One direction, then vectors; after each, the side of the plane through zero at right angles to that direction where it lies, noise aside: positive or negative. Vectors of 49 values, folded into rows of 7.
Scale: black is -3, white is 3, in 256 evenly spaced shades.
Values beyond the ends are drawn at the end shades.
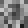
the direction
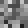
positive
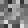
negative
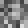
negative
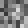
negative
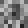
positive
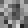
positive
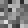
negative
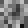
positive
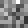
positive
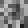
positive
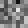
negative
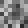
positive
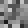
positive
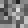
negative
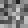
negative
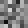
positive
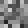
positive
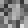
negative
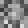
negative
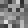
negative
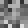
negative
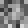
negative
